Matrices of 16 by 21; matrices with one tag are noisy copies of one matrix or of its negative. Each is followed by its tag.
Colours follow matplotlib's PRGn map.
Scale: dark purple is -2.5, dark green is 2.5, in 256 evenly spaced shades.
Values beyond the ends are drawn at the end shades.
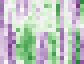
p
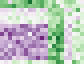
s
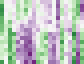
p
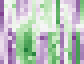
p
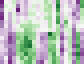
p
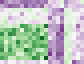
s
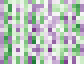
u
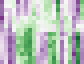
p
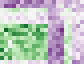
s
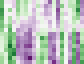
p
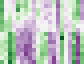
p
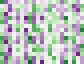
u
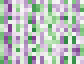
u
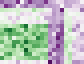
s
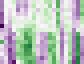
p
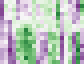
p
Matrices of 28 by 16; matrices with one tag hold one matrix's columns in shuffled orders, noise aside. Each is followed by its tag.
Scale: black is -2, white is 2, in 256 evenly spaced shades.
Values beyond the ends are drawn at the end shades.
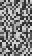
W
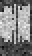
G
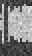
G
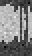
G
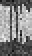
G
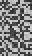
W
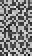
W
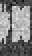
G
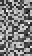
W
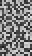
W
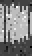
G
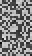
W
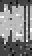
G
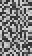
W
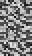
W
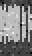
G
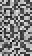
W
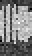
G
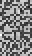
W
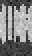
G
